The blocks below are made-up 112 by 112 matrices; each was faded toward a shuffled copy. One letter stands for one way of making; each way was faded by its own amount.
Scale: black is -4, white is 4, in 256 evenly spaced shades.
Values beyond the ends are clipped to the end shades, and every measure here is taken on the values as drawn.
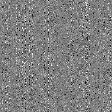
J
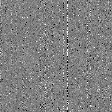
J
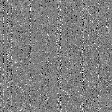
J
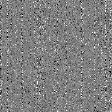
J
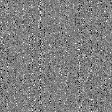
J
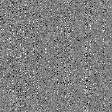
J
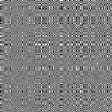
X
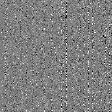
J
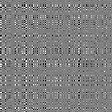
X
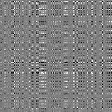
X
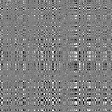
X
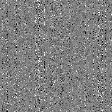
J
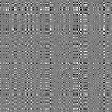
X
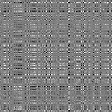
X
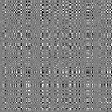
X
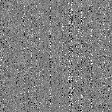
J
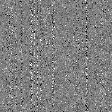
J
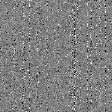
J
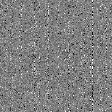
J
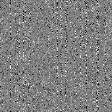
J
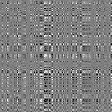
X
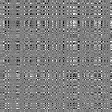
X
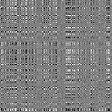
X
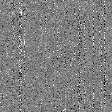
J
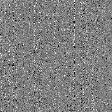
J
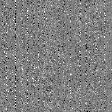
J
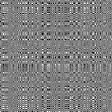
X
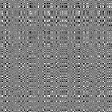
X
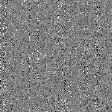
J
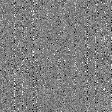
J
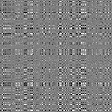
X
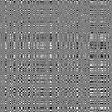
X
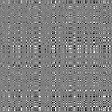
X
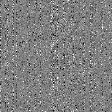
J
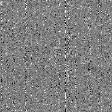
J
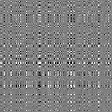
X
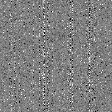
J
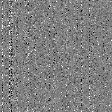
J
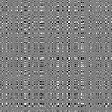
X
